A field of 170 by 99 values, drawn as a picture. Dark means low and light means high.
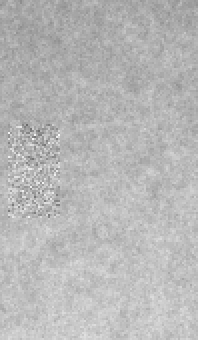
The middle left is the roughest part. There are no regular stripes. No row or column stands out. The field climbs toward the bottom. On average the colour sits 70% of the way up the scale. An odd patch, rougher than its surroundings, sits in the middle left.
